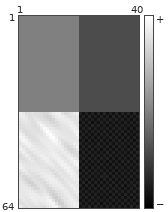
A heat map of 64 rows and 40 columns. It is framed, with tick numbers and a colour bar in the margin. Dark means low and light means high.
It is made of 2 by 2 panels. Panel 1,1: middling, flat. Panel 1,2: low, flat. Panel 2,1: very high, slanting down to the right, faint in contrast. Panel 2,2: very low, checkered, faint in contrast.
